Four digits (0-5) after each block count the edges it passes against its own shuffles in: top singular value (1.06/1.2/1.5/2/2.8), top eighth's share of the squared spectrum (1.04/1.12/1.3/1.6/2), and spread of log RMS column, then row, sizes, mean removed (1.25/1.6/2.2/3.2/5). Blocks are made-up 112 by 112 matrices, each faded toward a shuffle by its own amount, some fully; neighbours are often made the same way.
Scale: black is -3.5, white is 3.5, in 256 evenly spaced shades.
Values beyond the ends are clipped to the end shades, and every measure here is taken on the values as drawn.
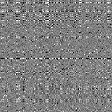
5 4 3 3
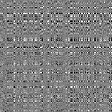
5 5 4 4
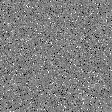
1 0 0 0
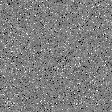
3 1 0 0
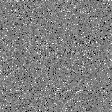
3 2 0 1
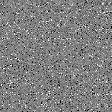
4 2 1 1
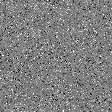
0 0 0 0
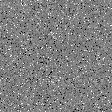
2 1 0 0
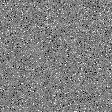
2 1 0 0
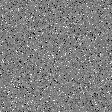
0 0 0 0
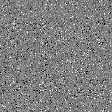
4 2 1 1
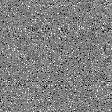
4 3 1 1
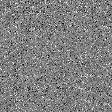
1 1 1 2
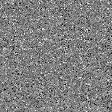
1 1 2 2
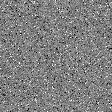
0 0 0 0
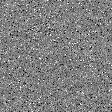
0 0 0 0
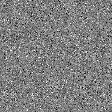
1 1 1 2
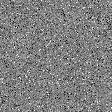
0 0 1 1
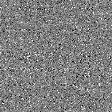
1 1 2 2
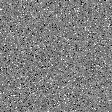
1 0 0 0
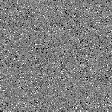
3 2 1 1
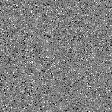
3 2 1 1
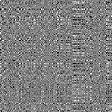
5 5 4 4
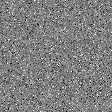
1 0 0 0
